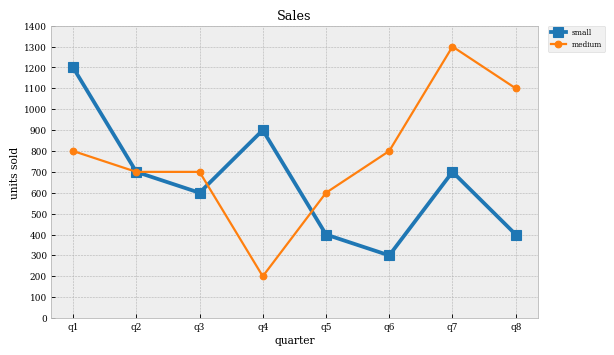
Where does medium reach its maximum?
q7
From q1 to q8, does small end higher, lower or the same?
lower
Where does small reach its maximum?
q1
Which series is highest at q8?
medium
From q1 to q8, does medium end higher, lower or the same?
higher
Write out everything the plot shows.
Title: Sales
x-axis: quarter, ticks q1 q2 q3 q4 q5 q6 q7 q8
y-axis: units sold, ticks 0 100 200 300 400 500 600 700 800 900 1000 1100 1200 1300 1400
Legend: small, medium
Values:
small: 1200 700 600 900 400 300 700 400
medium: 800 700 700 200 600 800 1300 1100
